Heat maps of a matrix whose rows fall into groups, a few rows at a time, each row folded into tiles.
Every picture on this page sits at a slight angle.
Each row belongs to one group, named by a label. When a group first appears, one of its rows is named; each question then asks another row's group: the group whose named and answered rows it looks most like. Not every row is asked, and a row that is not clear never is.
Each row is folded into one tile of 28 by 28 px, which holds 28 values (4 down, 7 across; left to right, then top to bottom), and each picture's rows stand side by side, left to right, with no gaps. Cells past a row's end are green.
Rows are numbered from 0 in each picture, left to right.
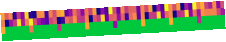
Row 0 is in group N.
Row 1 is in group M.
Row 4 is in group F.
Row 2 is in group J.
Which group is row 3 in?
N
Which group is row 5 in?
N
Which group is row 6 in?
N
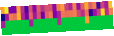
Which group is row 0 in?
J
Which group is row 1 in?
F
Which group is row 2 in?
J
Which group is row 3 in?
N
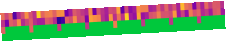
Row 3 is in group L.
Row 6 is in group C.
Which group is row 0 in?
N
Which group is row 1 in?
F
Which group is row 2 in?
J
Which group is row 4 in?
L
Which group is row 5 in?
J
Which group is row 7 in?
F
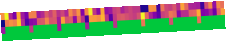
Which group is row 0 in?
J
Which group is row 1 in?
J
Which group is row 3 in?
J
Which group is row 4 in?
L
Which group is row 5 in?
M
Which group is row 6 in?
C
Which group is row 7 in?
M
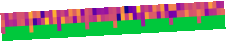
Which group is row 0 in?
F
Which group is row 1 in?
N
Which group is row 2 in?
C
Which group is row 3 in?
L
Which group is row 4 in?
N
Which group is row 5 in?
C
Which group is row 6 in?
J
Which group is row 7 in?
C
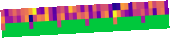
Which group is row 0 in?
M
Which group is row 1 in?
J
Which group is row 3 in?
F
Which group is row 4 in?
M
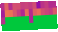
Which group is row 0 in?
L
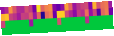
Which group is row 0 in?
M
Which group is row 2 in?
M
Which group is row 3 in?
F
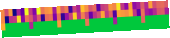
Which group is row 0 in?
N
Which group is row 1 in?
F
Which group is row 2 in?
N
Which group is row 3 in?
N
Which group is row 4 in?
J
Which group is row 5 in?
F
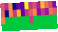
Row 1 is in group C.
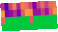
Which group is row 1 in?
M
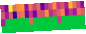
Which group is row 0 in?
F
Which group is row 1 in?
N
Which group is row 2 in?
C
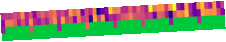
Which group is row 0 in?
C
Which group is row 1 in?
M
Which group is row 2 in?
C
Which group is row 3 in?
N
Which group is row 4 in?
J
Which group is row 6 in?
J
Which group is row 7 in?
J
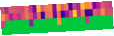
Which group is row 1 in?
F
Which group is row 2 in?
N
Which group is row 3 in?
J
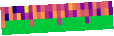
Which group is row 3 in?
F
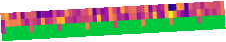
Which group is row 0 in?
J
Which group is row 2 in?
M
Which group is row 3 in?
L
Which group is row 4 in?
F
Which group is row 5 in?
L
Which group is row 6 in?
M
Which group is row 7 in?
M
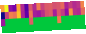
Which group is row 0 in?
J
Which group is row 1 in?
F
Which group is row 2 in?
L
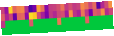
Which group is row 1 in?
M
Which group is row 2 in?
L
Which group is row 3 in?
N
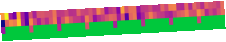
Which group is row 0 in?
J
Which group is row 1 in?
M
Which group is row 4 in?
F
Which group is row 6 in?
J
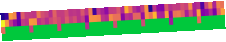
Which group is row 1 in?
M
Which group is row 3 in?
L
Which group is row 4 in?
C
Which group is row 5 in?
L
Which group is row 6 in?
C
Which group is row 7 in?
M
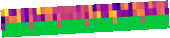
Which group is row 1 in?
F
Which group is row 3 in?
L
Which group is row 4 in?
M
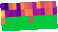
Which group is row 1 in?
F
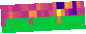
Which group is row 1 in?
M
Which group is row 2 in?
M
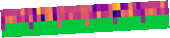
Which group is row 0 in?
C
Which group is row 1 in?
F
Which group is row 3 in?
L
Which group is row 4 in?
J
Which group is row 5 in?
C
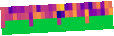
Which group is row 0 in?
L
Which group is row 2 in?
J
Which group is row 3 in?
M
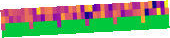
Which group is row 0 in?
M
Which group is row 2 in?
C
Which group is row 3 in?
J
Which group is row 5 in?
N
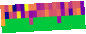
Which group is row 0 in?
N
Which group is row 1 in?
J
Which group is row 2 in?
F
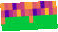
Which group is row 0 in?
N
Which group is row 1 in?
N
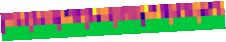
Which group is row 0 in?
C
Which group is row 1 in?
F
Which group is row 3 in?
F
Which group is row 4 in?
L
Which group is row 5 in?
J
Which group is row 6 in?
L
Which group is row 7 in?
N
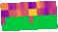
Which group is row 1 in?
M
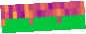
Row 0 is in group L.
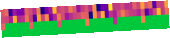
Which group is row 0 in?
L
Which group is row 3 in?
N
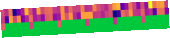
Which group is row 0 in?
N
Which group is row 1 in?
F
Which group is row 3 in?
M
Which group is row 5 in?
F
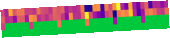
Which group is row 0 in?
F
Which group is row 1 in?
M
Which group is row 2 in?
L
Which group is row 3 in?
M
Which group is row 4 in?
J
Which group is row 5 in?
L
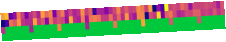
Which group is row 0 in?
J
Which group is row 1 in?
C
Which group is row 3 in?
L
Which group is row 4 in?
L
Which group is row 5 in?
N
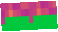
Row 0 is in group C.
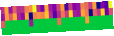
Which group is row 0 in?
L
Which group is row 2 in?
L
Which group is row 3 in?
N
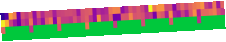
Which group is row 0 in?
M
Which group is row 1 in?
F
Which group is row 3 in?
L
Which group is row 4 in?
J
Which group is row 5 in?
F
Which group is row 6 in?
M
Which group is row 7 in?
J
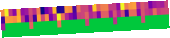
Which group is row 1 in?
N
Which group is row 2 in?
M
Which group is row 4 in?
F
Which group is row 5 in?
L
